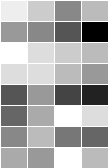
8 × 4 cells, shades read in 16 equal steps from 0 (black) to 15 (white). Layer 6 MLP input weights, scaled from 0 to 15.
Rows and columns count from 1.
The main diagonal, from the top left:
14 8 12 9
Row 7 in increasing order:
6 7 8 11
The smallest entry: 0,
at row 2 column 4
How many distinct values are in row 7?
4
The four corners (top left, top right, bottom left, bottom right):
14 11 10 11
